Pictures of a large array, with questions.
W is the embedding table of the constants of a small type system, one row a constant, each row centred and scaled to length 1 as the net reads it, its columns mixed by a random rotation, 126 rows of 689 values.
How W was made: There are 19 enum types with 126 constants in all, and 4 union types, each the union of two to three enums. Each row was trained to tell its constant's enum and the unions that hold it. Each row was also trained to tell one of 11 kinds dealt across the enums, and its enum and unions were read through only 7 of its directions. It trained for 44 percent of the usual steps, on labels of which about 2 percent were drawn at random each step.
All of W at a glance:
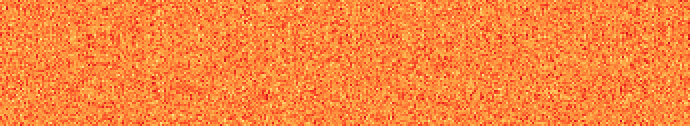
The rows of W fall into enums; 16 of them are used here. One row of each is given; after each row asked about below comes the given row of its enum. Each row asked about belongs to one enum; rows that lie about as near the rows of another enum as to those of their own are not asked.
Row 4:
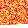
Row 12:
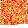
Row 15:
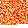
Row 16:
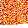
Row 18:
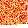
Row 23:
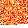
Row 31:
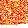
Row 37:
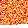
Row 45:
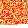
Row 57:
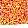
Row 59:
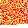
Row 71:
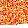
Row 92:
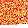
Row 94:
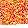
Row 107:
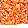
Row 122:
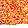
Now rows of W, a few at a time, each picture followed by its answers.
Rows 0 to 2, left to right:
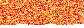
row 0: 59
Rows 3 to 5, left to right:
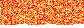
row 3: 12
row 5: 71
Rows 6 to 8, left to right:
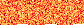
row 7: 12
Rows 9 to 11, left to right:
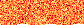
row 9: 37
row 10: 18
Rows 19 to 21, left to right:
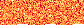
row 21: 94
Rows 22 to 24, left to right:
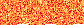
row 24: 37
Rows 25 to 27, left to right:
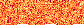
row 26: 16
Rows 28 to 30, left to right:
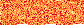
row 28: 16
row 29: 4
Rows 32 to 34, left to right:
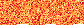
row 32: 122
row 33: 23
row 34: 71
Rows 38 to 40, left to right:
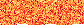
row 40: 59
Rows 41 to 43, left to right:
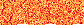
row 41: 23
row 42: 45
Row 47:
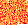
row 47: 18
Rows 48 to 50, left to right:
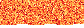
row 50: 31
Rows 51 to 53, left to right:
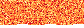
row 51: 107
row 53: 37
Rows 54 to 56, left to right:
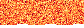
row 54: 16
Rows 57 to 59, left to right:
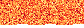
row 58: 45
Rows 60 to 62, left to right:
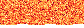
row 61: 59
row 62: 122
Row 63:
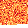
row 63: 18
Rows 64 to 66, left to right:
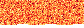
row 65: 18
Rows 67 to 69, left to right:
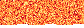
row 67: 37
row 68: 107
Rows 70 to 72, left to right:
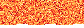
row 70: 94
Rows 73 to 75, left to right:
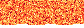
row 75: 4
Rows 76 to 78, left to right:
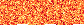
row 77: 15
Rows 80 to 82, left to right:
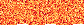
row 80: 16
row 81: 31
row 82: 12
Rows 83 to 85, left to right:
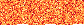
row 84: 37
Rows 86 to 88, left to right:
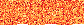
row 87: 122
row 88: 94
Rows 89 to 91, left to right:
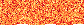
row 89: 122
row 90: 107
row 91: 12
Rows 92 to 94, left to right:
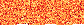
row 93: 122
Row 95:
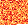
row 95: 59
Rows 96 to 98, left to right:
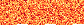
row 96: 57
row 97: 59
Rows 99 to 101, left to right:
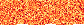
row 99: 94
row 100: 71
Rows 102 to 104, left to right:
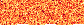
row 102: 18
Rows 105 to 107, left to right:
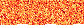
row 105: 107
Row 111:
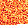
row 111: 31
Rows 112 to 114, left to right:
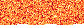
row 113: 94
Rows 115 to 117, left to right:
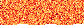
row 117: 45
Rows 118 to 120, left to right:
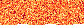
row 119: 107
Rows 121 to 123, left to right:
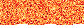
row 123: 31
